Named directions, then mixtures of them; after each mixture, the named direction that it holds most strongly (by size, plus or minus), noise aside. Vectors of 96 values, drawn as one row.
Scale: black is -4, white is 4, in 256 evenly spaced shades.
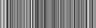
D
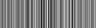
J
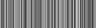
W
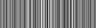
J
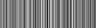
J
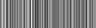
D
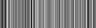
D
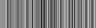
J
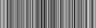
D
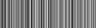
J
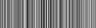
J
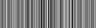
J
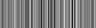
J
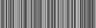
W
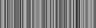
W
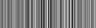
J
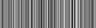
J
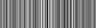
J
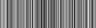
D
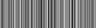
J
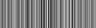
J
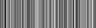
W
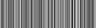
W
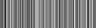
D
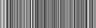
D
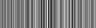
J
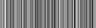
W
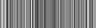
D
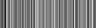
D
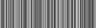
W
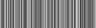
W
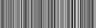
W
